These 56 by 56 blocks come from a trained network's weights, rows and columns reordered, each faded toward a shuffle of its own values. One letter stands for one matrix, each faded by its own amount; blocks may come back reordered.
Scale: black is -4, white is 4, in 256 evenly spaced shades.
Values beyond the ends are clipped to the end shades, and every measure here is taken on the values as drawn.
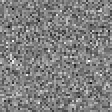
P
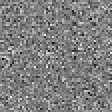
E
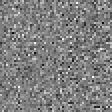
E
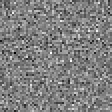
P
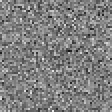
P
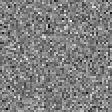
P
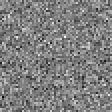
P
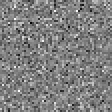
E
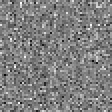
E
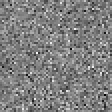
E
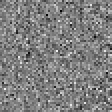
E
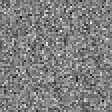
E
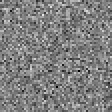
E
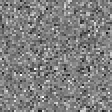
E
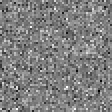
E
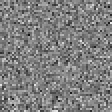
E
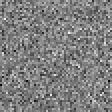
P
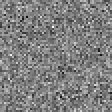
P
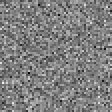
P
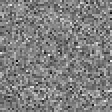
P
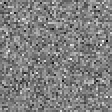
P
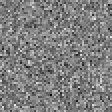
P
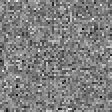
E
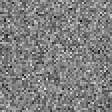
P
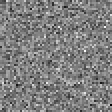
P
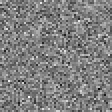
P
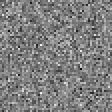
E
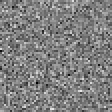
P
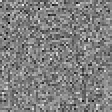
E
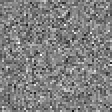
P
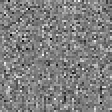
E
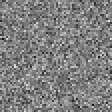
P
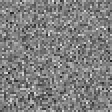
P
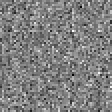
E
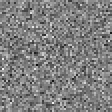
P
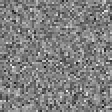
P
